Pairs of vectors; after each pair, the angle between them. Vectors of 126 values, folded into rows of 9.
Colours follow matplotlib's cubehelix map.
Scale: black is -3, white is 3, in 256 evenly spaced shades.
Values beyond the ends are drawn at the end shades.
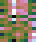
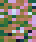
partly aligned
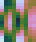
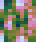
nearly parallel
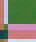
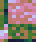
nearly opposite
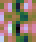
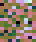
orthogonal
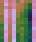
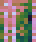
nearly parallel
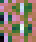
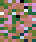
orthogonal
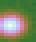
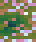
partly opposed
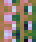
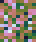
partly aligned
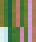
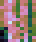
nearly opposite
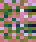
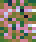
nearly opposite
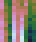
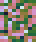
orthogonal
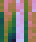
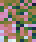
partly opposed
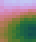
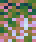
partly opposed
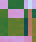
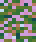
orthogonal
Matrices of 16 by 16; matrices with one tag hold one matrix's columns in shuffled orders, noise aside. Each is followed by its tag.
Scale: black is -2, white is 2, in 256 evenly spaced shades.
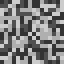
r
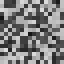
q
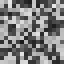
r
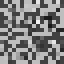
q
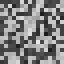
r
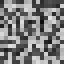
r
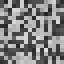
r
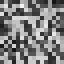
r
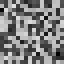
r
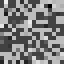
q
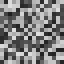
q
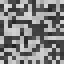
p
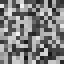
r
